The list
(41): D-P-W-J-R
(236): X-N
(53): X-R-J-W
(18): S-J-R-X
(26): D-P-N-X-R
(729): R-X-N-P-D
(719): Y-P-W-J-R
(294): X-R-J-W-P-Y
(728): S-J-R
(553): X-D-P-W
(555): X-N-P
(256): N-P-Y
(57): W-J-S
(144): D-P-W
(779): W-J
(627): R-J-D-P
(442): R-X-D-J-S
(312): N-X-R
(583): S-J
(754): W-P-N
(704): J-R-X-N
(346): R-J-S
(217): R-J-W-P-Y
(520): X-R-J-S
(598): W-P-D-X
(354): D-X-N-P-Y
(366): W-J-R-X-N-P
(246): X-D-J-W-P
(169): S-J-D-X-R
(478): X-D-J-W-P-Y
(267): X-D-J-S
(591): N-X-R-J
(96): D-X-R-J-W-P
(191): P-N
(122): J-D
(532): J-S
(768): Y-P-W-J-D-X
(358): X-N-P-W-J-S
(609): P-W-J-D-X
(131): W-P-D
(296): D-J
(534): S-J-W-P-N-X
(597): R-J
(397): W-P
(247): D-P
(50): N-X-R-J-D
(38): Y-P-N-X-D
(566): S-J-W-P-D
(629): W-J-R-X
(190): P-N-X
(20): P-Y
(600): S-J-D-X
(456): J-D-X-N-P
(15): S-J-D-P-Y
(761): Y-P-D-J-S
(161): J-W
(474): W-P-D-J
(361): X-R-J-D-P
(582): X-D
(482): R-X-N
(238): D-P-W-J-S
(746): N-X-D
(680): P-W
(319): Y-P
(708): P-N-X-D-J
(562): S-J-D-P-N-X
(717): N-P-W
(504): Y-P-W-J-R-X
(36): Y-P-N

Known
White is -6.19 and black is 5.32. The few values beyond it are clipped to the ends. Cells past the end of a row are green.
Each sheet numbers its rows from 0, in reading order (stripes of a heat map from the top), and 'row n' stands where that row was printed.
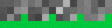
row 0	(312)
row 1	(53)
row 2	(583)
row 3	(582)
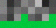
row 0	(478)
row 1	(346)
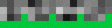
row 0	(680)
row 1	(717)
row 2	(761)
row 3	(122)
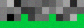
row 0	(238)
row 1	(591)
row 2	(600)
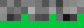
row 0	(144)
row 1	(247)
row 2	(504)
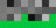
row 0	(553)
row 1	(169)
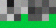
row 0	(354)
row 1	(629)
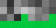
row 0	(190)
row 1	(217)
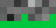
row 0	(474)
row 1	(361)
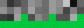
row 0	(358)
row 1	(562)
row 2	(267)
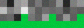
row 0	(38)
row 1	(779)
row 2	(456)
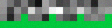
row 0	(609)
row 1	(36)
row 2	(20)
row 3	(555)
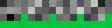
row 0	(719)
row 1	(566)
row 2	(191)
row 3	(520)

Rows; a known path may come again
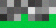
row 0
(18)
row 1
(319)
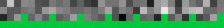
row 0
(728)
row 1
(746)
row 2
(597)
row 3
(754)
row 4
(41)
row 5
(38)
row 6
(190)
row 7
(583)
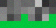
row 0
(397)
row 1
(57)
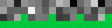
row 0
(600)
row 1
(15)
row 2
(442)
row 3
(267)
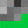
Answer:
(296)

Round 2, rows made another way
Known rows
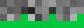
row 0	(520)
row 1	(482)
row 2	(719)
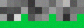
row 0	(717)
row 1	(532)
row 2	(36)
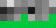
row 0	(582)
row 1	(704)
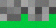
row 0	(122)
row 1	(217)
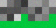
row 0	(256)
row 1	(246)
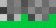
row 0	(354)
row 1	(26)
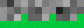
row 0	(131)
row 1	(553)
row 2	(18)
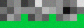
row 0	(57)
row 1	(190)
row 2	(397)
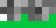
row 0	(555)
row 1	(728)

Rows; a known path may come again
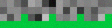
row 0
(609)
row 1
(20)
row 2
(217)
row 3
(719)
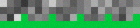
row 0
(256)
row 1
(247)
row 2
(504)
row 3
(534)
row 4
(144)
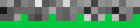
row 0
(18)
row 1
(191)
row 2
(38)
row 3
(729)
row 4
(482)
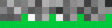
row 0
(562)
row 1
(555)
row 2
(456)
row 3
(57)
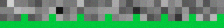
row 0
(190)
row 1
(474)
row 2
(704)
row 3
(761)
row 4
(294)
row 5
(122)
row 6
(15)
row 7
(598)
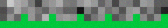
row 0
(746)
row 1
(131)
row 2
(96)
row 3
(478)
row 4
(238)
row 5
(169)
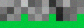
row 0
(246)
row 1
(779)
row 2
(442)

